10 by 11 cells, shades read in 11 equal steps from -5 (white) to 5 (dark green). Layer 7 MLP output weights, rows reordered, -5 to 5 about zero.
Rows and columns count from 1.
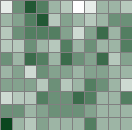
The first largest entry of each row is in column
3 4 9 6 3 4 8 7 1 1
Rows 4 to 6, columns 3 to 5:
1 -1 -2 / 3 2 -1 / -3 1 0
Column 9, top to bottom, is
-1 -1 3 -1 3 0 1 -1 -1 -1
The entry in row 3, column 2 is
1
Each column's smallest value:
-4 -2 -3 -2 -2 -2 -5 -4 -1 -2 -3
